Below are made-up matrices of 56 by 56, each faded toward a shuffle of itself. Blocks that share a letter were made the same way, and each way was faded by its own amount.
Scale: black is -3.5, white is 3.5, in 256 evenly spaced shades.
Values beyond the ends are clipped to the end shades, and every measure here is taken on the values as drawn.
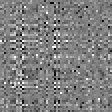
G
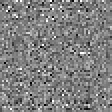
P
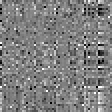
G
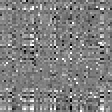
G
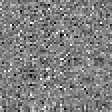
P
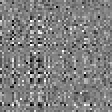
G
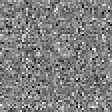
P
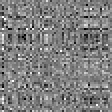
G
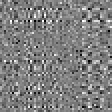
G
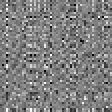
G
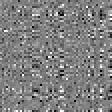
G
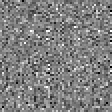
P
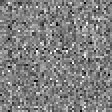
P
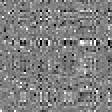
G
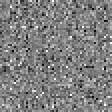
P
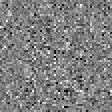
P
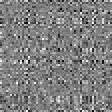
G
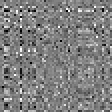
G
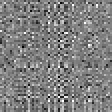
G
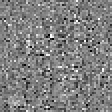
P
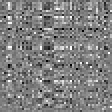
G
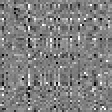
G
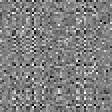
G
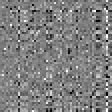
G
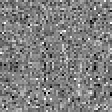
P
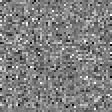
P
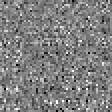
P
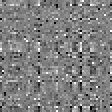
G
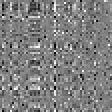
G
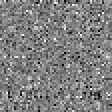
P
